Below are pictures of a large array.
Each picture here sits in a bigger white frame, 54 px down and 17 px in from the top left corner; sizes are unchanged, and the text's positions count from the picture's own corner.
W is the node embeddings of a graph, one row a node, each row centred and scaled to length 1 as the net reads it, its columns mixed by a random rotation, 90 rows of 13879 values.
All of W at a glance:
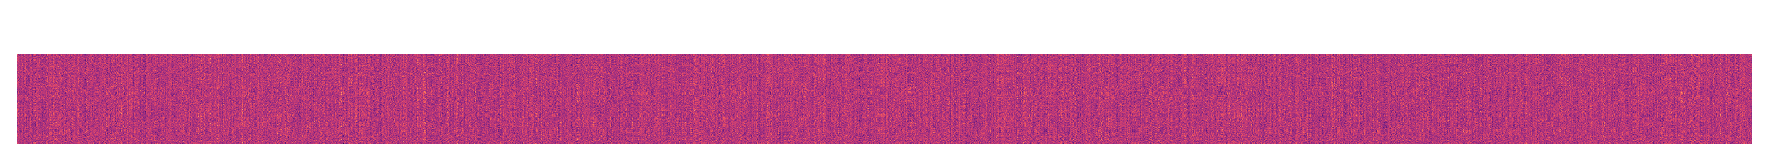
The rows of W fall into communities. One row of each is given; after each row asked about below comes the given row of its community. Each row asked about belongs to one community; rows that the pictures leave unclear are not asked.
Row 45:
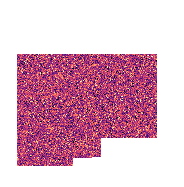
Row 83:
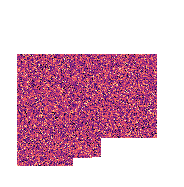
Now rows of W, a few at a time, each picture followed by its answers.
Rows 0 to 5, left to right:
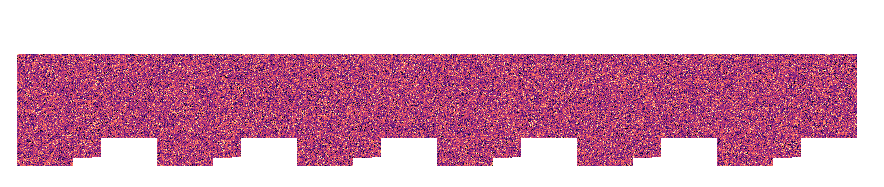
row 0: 45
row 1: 45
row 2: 83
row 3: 45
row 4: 45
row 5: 45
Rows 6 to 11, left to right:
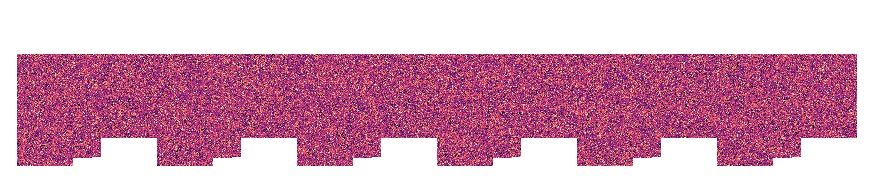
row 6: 45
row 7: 45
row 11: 83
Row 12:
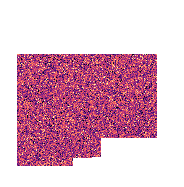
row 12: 83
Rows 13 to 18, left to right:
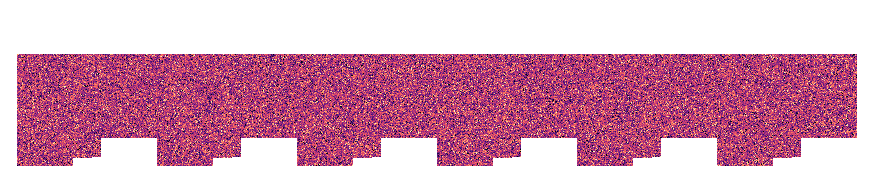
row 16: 45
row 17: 45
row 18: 83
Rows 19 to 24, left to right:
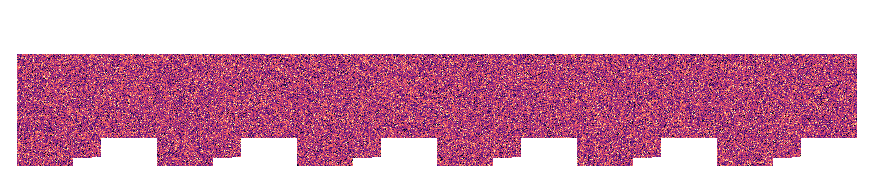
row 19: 83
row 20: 45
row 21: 83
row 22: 45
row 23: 45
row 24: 45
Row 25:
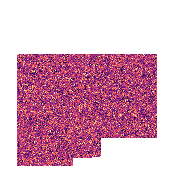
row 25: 45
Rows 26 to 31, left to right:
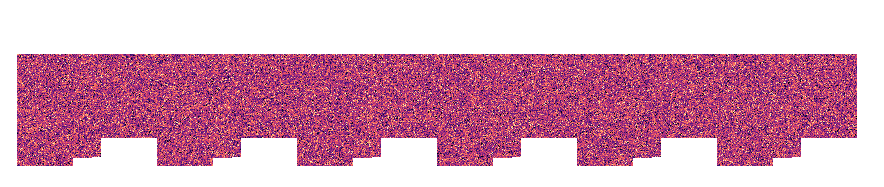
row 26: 45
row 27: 45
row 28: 45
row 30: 83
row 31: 45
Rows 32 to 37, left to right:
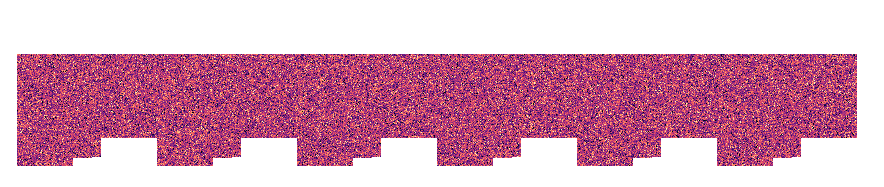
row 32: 83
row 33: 83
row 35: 83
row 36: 83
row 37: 83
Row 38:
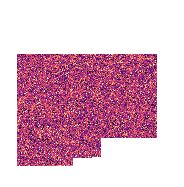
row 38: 83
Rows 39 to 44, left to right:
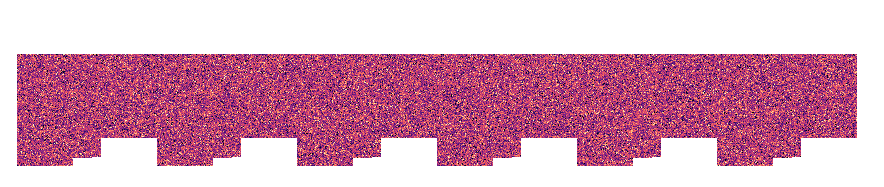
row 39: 83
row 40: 83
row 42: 83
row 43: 45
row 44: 83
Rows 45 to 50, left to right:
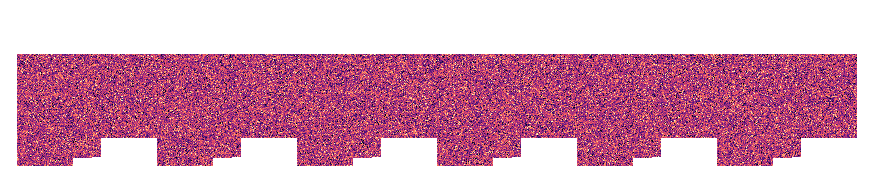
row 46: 83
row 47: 83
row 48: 45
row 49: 45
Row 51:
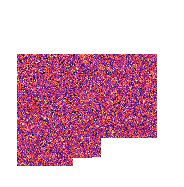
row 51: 83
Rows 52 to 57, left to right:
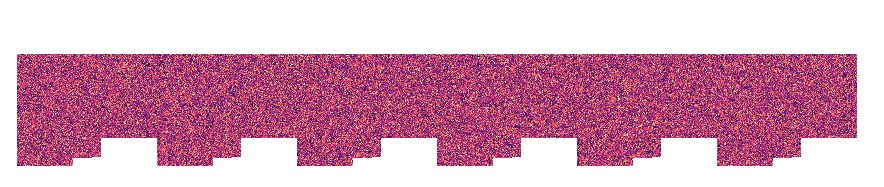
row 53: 45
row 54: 45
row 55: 45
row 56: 45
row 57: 83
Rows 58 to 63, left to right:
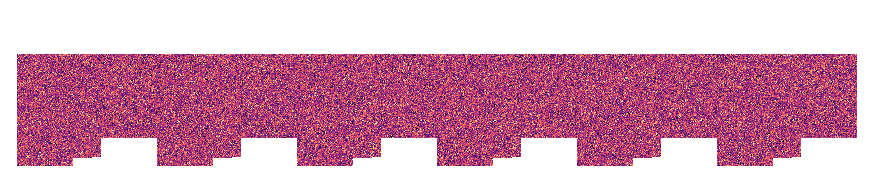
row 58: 83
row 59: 45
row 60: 45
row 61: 45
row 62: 45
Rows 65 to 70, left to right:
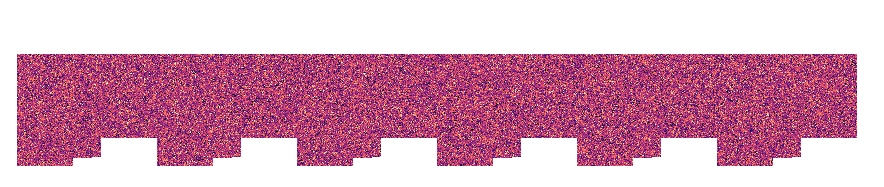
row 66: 45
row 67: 45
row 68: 83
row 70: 83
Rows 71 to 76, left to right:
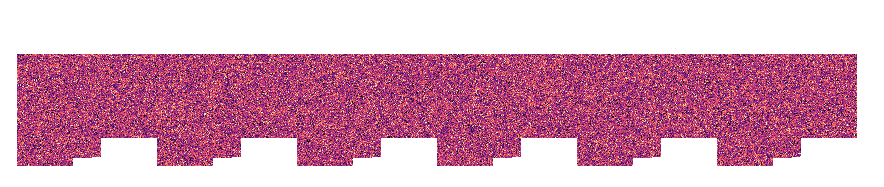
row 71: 83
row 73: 45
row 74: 83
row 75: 45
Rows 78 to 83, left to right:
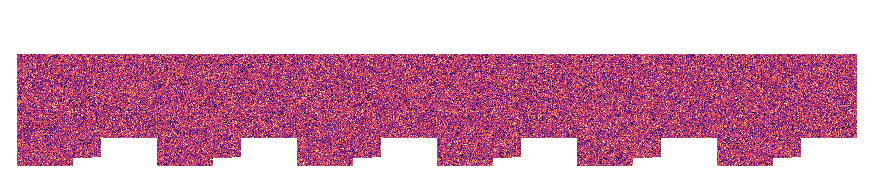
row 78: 83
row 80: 83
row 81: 45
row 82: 45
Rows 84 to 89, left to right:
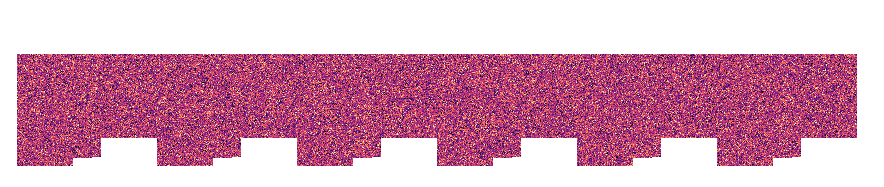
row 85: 83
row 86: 45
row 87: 83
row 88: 45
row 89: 45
